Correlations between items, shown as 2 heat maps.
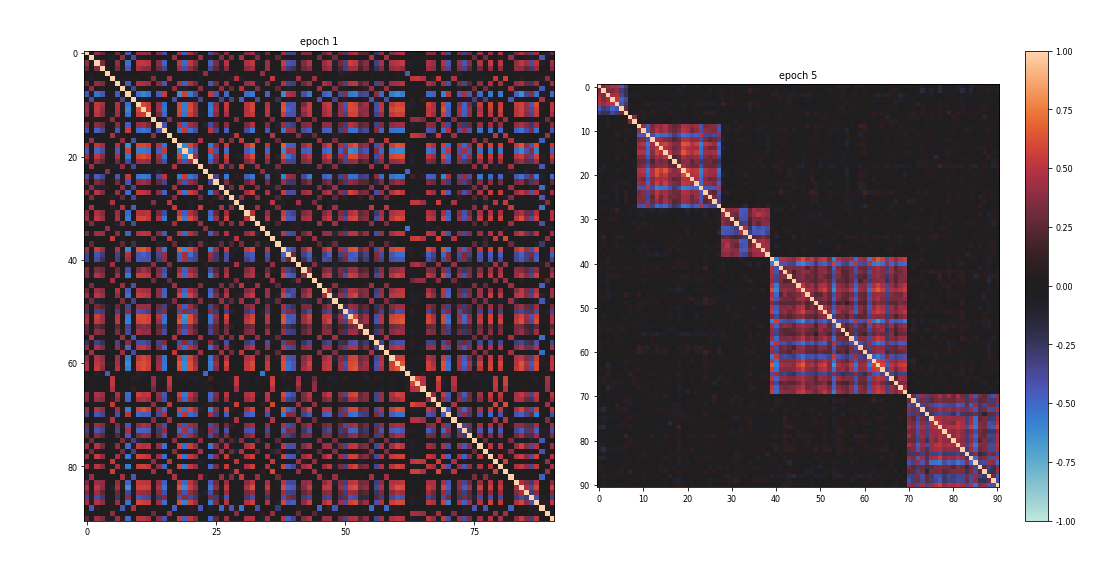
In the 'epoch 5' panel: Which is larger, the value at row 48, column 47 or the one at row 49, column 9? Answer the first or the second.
the first
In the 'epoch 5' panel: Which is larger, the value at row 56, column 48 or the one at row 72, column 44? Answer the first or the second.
the first
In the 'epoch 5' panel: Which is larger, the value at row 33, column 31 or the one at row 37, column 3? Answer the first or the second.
the second
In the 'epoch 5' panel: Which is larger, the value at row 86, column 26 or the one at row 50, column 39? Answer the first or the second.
the second
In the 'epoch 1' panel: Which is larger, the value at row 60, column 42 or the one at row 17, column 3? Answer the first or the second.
the first
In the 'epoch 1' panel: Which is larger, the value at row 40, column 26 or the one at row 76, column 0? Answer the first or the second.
the second
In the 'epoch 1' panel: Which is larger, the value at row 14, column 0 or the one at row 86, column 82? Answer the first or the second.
the first
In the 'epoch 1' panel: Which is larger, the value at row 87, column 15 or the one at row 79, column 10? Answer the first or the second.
the second
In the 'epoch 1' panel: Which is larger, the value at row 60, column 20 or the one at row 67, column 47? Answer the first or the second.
the first
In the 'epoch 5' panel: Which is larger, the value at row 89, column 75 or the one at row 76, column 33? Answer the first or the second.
the second
